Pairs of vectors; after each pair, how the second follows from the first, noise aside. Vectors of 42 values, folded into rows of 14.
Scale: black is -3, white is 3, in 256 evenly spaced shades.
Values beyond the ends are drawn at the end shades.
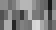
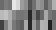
wrapped around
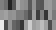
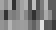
shuffled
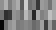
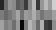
shuffled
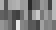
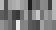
copied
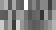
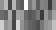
copied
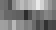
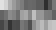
wrapped around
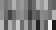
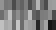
sign-scrambled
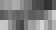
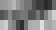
copied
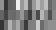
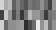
wrapped around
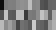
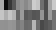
shuffled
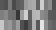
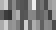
shuffled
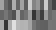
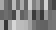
copied
